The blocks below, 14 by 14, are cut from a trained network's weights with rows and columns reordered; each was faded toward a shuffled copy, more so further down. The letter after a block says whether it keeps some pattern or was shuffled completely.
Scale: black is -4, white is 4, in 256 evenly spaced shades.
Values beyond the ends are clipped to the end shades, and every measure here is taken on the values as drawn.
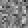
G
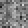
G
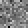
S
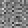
G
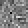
S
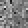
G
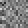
G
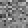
G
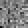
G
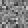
G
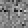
G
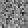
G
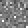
S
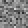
S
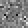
S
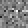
G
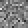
S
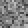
S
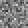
S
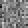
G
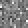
S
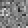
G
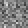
G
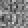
G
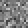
S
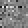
G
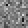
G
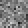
S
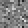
S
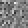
G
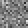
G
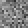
S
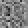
G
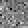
S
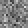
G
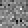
S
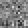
G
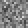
S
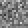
S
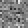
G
